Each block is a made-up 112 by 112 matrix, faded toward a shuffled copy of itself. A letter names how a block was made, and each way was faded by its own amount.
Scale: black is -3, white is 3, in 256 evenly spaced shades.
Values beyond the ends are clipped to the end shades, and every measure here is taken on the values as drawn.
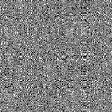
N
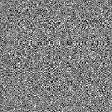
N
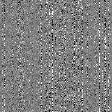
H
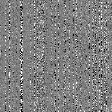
H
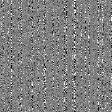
H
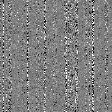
H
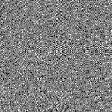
N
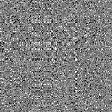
N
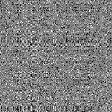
N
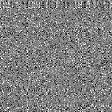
N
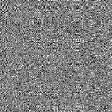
N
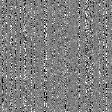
H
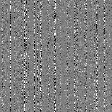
H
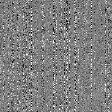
H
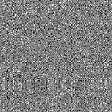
N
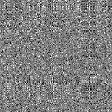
N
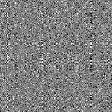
N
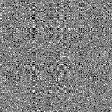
N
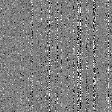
H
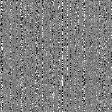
H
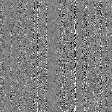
H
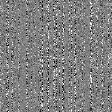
H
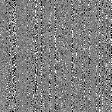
H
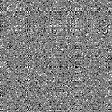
N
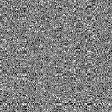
N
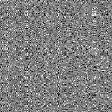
N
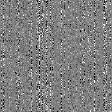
H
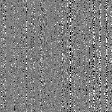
H
